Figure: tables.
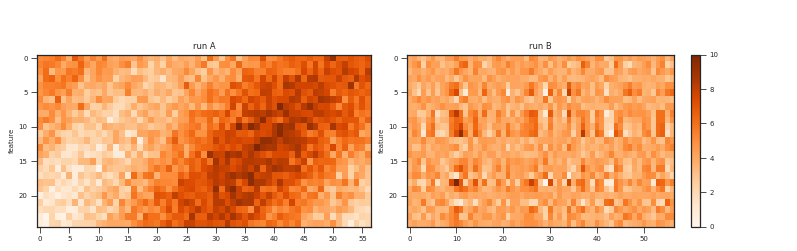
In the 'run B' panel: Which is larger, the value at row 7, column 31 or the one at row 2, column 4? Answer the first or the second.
the second
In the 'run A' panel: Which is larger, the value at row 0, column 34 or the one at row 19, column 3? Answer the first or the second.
the first
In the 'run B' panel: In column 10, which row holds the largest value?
18
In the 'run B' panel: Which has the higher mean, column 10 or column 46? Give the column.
10
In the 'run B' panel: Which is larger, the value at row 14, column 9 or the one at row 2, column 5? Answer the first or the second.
the second
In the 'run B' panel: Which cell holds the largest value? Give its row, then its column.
18, 10
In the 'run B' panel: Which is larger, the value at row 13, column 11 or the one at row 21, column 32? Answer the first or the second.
the second
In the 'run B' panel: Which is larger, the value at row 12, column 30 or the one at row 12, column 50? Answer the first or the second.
the first
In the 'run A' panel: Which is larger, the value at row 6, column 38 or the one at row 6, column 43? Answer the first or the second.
the second
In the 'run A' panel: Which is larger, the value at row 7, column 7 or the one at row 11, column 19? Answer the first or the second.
the first
